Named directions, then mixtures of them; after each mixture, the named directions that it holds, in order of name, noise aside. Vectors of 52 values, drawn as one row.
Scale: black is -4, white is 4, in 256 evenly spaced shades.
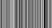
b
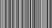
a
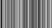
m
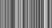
b, m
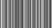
a, b, m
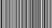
a, b, m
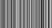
a, b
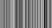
b, m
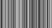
m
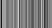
b, m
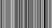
b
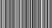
a, b, m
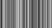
m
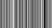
b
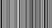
b, m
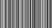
a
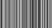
a, b, m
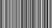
a, b, m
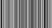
b, m
